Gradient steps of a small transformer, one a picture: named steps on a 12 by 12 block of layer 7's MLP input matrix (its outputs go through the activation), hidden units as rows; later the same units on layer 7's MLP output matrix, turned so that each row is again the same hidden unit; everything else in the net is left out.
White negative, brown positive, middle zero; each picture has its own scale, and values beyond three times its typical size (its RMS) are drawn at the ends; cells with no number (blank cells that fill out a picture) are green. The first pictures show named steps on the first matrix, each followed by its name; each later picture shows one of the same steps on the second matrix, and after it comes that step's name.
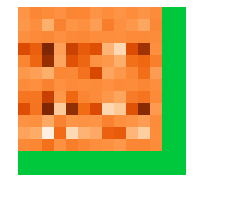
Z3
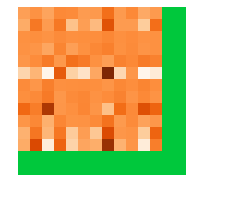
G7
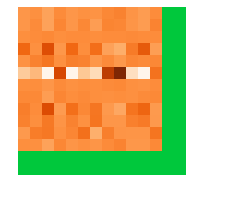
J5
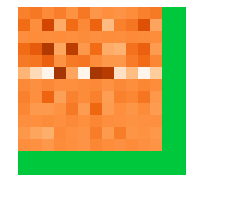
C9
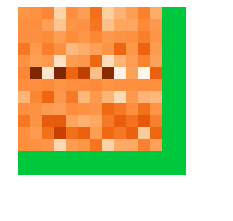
J5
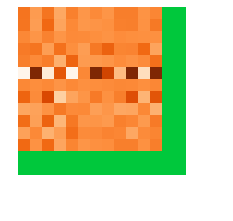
Z3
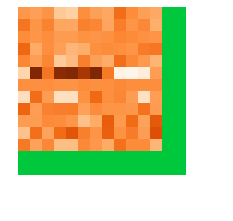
J5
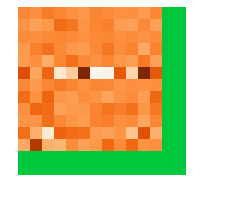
G7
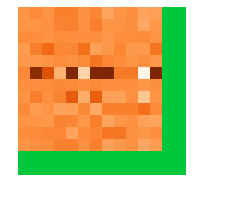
Z3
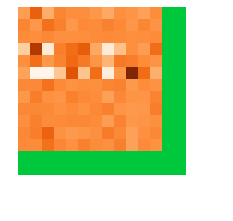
C9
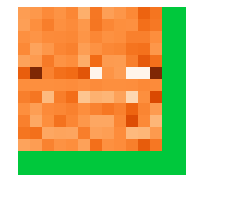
J5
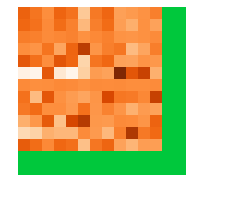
J5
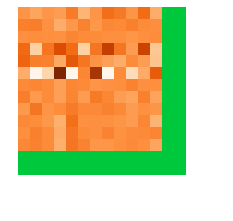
C9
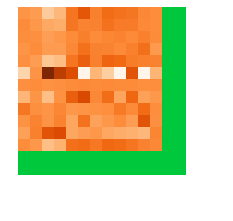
J5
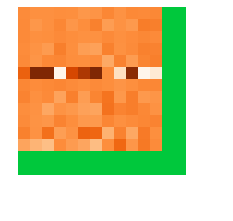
G7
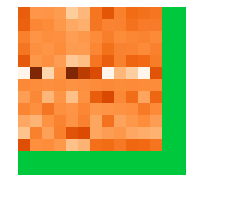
J5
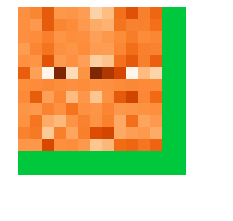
J5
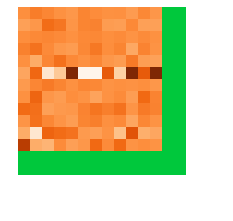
G7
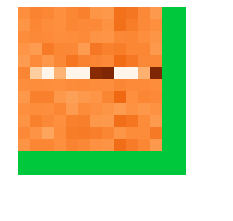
Z3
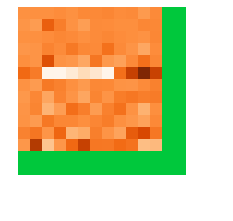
G7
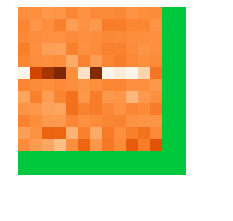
G7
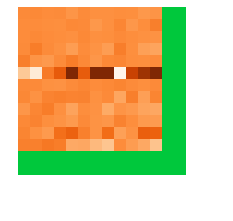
G7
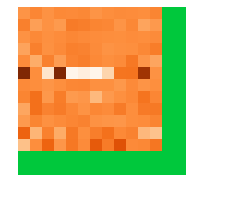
G7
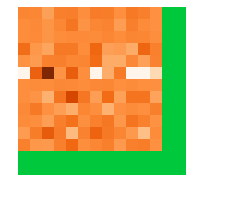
Z3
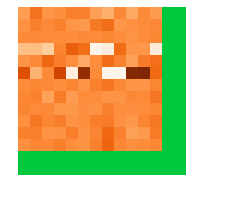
C9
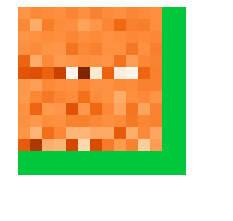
G7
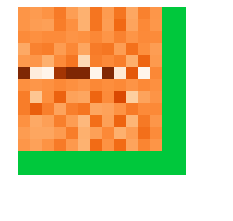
Z3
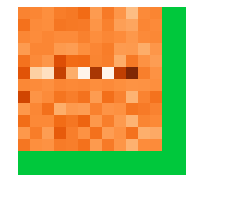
Z3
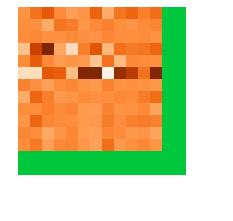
C9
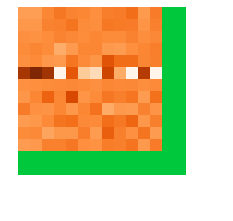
Z3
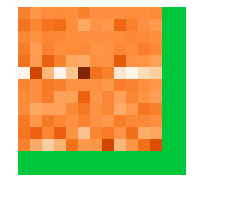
G7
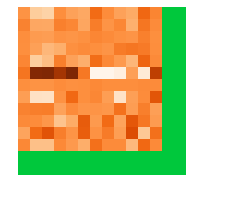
J5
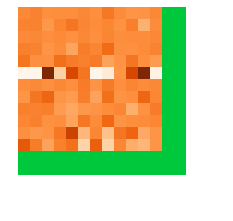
G7
